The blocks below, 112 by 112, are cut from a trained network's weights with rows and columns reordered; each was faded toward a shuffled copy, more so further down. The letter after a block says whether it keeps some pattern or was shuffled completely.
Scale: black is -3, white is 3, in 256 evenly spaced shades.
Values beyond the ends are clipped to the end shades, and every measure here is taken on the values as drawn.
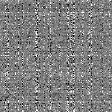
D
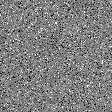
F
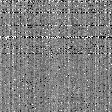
D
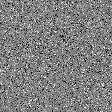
F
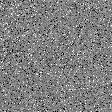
F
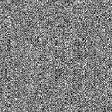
D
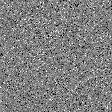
F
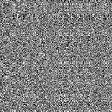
D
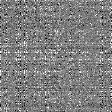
D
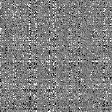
D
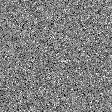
F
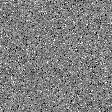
F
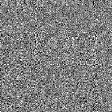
D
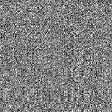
D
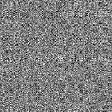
D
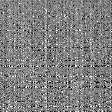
D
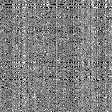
D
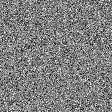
F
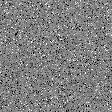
F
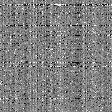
D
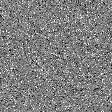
F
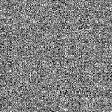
D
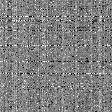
D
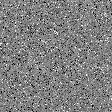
F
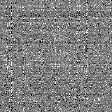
D
